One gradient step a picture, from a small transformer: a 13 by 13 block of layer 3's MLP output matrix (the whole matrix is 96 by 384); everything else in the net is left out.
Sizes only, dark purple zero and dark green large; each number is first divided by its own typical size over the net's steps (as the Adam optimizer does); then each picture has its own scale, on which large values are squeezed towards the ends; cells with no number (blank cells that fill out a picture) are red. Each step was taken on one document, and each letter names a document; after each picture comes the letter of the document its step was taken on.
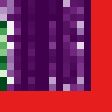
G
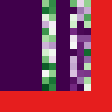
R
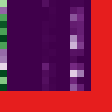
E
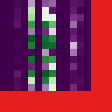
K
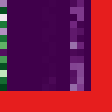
E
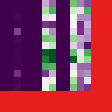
R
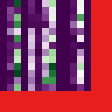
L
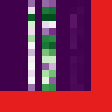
K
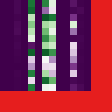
K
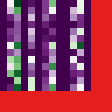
L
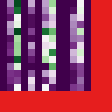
L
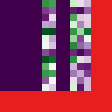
R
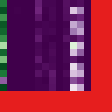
E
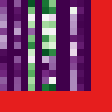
K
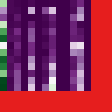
G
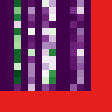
L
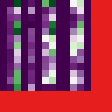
L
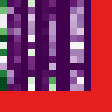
G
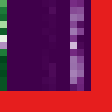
E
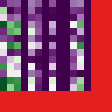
G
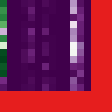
E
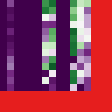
R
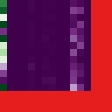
E
